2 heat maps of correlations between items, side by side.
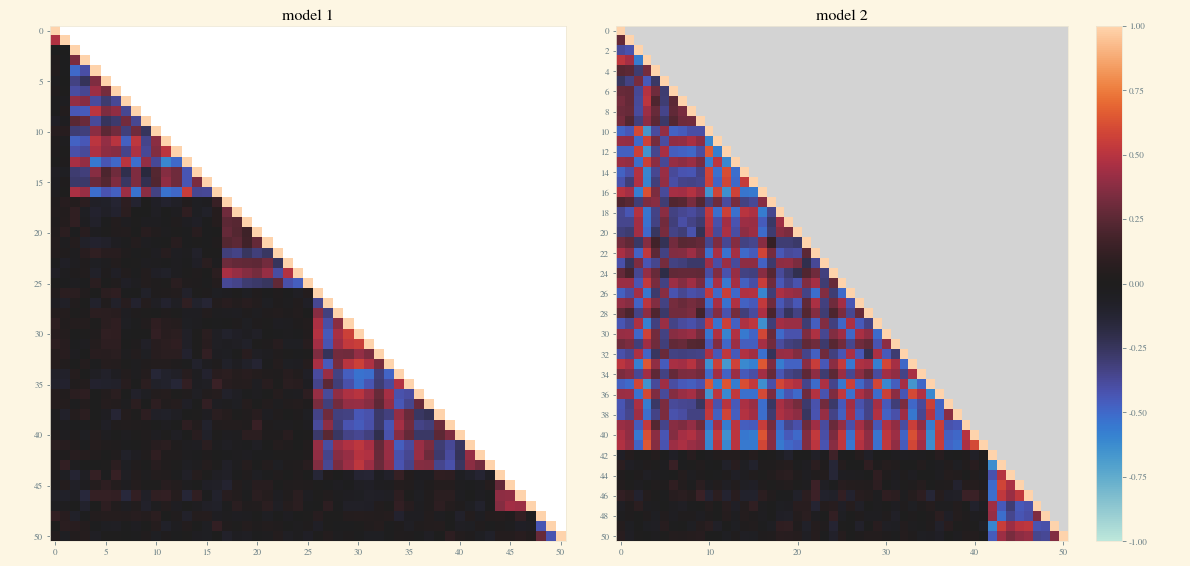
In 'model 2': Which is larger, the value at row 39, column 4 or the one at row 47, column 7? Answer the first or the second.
the first
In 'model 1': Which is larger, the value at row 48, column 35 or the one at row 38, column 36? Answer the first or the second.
the first
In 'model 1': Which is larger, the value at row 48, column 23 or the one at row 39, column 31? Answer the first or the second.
the first
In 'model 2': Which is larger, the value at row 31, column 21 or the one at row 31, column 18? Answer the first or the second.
the first
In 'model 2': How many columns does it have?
51
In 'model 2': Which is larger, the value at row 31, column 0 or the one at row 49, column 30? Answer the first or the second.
the first
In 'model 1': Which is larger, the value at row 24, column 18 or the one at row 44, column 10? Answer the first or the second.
the first
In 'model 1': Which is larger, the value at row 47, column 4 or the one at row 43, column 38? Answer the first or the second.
the first
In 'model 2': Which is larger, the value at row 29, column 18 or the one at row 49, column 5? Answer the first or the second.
the first
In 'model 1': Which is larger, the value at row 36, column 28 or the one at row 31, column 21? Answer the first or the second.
the first
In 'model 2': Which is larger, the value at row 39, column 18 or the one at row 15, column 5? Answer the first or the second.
the second
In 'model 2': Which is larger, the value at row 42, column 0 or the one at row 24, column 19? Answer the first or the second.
the first
